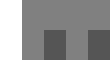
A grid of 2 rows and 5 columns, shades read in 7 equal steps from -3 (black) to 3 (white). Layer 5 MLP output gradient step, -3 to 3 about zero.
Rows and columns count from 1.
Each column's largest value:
3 0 0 0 0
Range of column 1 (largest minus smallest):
0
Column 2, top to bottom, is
0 0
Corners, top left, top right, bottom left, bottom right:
3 0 3 -1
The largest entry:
3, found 2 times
